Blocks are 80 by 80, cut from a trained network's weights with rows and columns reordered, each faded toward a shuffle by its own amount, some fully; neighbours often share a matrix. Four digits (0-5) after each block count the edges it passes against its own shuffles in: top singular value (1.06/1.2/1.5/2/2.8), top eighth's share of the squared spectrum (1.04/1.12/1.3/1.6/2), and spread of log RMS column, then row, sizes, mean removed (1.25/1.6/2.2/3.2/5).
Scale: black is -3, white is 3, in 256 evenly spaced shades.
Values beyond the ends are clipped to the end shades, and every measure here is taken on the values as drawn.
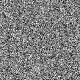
2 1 0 0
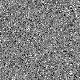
2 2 0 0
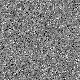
0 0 0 0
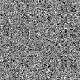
4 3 2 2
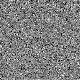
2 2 0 0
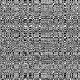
5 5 3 3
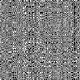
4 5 3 3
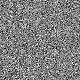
0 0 0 0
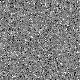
2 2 1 0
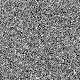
1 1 0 0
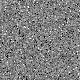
0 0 0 0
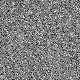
0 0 0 0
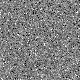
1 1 0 0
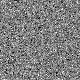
1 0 0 0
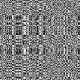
5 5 4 3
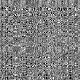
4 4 2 3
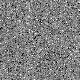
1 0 0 0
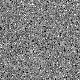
1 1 0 0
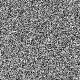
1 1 0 0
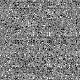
3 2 1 1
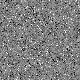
1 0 0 0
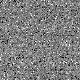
2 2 1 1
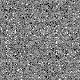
3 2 1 0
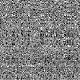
4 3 2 1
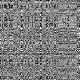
4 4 3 3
